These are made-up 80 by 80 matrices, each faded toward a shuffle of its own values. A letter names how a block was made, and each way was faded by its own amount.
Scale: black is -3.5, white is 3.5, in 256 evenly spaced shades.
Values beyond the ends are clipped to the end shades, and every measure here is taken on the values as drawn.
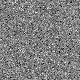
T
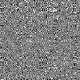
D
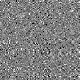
D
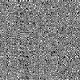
D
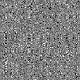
D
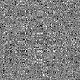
D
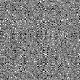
D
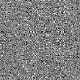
D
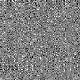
D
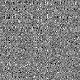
D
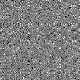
D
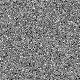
T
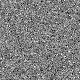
T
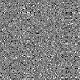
D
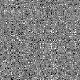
D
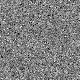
T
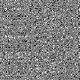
D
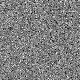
T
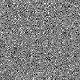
D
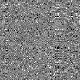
D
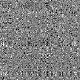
D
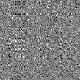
D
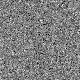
T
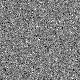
T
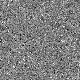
T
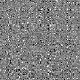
D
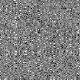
D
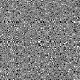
D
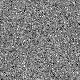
T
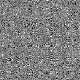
D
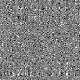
D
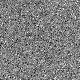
T
